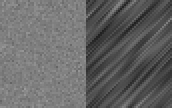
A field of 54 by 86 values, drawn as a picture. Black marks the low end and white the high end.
It is made of 1 by 2 panels. Panel 1,1: middling, fine-grained, faint in contrast. Panel 1,2: low, slanting up to the right.
